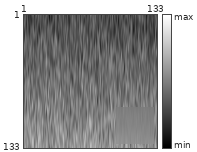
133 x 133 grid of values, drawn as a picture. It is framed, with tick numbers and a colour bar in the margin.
Odd patch: calmer, in the bottom right. Grain: streaks running down. Histogram: bell-shaped. Slope: up to the bottom. Calmest part: bottom right.
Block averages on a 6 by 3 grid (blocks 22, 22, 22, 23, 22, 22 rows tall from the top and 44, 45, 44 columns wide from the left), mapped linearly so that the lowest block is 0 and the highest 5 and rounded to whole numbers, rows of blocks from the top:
010 | 211 | 222 | 333 | 444 | 555
